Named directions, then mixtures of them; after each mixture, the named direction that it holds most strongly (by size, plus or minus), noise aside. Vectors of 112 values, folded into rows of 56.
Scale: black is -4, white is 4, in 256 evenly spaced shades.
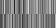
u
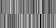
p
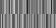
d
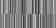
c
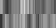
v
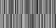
u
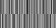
d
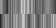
v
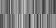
v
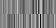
p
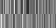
u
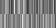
u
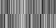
p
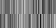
p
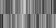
v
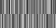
d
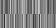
c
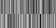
p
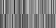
u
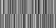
c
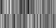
v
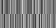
c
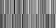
u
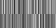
u
